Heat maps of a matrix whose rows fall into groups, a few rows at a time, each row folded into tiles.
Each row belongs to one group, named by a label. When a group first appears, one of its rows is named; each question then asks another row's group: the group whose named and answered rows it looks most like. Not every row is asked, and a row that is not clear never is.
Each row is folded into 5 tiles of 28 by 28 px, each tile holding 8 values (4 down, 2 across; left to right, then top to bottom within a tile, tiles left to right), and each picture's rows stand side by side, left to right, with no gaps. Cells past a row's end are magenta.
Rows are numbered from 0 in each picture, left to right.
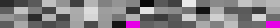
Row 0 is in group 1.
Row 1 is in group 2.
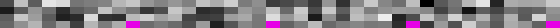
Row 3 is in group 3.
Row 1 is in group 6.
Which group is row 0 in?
6
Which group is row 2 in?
1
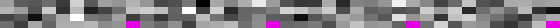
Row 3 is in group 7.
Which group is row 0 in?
2
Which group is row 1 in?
2
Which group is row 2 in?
2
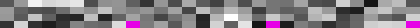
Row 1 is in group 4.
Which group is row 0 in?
6
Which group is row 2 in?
6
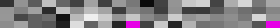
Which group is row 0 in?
4
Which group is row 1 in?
3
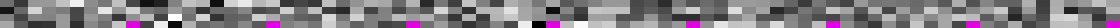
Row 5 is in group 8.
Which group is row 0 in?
6
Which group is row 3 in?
1
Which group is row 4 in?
8
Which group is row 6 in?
4
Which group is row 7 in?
2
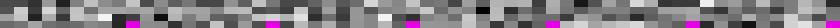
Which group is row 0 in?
1
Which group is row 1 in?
4
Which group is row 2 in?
1
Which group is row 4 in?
8
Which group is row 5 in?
6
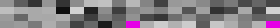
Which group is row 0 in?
7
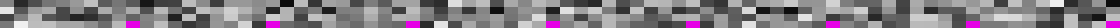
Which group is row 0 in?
8
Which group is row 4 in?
7
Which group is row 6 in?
2
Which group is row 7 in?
6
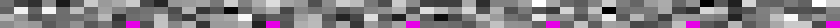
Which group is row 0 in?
1
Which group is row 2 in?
6
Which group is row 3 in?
2
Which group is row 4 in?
7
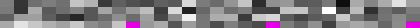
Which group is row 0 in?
8
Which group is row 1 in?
7
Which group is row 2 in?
2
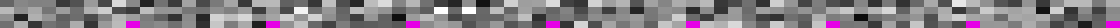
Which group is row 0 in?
4
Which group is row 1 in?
4
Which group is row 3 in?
1
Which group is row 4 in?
3
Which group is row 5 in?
8
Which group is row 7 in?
7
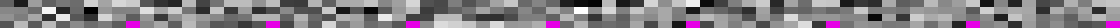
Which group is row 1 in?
7
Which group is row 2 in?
3
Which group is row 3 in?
8
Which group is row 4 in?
1
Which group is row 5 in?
3
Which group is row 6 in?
1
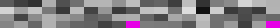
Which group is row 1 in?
2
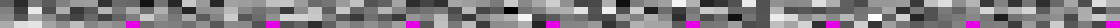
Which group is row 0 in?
8
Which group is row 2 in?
6
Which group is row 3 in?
3
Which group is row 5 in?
2
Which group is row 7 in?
4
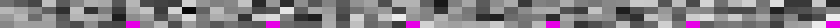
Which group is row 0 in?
7
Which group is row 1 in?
7
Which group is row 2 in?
4
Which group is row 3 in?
8
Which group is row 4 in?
6
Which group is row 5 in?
6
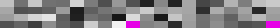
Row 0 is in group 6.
